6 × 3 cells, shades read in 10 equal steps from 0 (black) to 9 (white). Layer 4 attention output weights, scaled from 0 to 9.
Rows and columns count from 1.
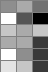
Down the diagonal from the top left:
5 3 7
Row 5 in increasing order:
2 5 9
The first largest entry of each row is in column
2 1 1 1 1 1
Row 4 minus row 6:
-2 -1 0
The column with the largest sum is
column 1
